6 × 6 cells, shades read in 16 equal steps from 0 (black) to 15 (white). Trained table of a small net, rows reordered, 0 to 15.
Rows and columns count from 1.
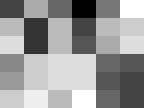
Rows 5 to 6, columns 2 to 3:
12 13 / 14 11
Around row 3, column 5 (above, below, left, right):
11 6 5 13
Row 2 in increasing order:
3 4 11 11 11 12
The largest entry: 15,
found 2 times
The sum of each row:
42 52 55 57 56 62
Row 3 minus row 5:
4 -9 -2 -8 5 9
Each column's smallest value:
4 3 6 0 5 4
